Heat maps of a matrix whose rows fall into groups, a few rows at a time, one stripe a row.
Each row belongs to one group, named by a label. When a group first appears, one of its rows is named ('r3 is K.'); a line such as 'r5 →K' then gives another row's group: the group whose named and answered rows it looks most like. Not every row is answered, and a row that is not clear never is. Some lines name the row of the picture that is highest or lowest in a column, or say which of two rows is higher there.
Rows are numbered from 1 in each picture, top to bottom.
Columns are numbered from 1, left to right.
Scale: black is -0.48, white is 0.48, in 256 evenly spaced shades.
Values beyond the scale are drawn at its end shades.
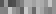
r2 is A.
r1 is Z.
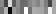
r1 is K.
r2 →Z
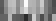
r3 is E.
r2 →A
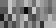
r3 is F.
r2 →E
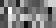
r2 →K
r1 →F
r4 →E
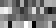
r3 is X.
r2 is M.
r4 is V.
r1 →F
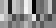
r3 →M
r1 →V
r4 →V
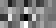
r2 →A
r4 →V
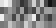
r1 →M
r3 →M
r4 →A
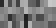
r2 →A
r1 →F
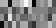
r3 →K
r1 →V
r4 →F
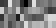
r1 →E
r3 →F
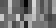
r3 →M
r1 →E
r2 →E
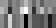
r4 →K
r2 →V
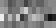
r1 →X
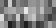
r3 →M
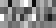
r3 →M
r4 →V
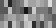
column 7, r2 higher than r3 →No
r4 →V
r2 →E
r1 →Z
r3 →A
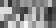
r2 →M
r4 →A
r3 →M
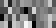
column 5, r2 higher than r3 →Yes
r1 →Z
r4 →V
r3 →F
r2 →E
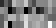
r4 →Z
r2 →X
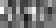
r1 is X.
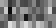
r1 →X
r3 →X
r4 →A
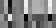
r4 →X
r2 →Z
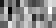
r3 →V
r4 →A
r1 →F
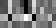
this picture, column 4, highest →3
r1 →E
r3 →V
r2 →E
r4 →E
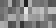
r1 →K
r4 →X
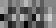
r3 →F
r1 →V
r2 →X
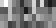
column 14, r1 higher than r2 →No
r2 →E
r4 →X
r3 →A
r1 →M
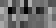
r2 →X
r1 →K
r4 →X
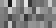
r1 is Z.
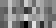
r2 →E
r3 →A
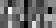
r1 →X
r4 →E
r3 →F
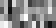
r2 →Z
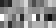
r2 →A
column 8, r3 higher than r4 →Yes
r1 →F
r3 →M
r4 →Z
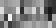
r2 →M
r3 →K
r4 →Z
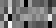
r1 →K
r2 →K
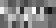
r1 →X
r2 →M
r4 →K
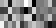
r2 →E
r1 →V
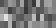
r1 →F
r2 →X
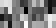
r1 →M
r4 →Z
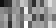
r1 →F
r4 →Z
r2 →Z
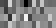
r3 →Z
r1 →E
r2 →F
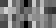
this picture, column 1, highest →2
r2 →M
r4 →E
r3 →K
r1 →E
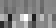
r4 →F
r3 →V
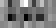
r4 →A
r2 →X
